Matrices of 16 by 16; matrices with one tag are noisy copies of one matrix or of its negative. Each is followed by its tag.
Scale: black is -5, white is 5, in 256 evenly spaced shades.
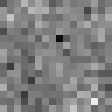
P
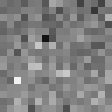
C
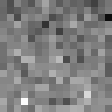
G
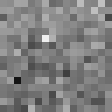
C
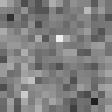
P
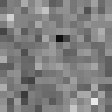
P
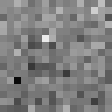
C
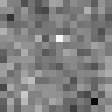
P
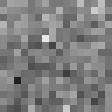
C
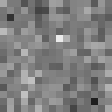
P
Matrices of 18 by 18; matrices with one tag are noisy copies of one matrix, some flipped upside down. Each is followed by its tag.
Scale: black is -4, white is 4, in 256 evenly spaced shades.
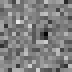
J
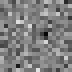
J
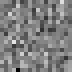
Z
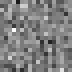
Z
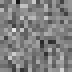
Z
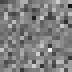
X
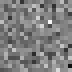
X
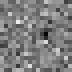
J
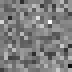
X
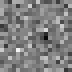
J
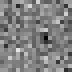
J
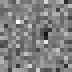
J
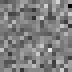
X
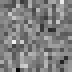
Z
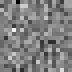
Z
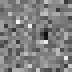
J
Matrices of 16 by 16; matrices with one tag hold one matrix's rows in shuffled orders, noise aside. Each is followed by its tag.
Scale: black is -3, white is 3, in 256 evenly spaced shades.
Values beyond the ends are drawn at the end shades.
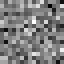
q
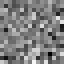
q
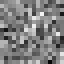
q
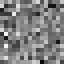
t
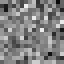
q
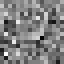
t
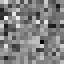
t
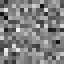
t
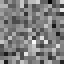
q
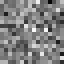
q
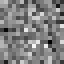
q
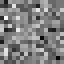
t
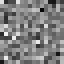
t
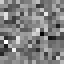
t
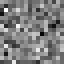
t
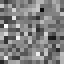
t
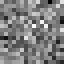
q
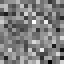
q
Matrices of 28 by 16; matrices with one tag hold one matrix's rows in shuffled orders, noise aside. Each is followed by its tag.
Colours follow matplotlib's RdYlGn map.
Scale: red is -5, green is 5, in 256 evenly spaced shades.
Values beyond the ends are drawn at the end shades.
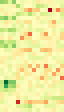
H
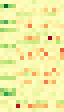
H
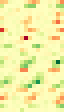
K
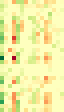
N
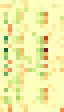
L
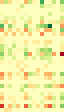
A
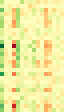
N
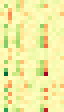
L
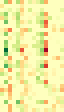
L
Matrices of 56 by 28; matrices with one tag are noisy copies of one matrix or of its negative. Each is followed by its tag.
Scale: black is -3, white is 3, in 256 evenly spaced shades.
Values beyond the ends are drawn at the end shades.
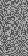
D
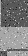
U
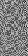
D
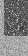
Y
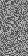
D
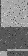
U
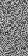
D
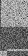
U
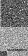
U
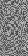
D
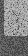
Y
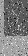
Y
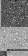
U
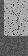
Y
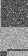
U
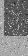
Y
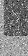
Y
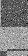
U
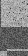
U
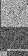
U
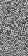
D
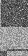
U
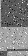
U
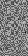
D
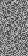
D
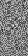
D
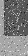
Y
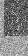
Y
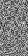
D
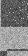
U
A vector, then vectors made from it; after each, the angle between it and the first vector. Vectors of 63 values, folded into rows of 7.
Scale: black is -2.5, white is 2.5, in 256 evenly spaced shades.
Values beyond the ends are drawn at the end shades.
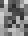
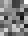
partly aligned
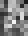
nearly opposite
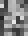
nearly opposite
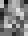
nearly opposite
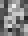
nearly opposite
